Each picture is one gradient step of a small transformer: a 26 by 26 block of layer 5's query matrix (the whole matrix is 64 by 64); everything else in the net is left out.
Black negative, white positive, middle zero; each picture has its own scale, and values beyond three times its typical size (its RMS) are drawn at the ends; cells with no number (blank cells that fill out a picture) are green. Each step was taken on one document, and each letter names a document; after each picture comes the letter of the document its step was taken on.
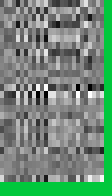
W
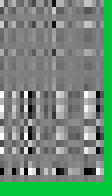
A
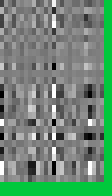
A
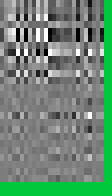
W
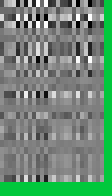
W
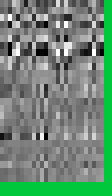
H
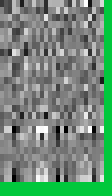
H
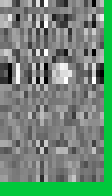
H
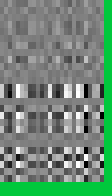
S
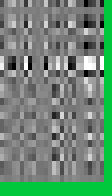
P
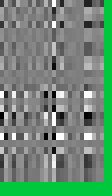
A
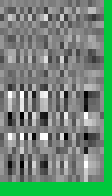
P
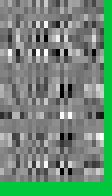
H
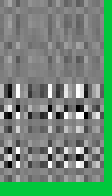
S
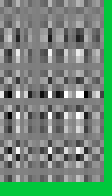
S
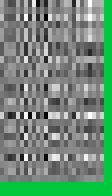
P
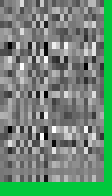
H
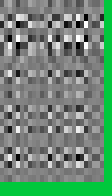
S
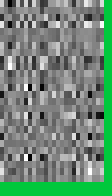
P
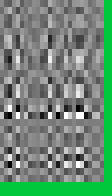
S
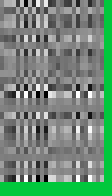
W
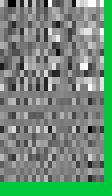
P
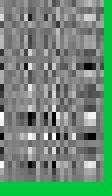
P
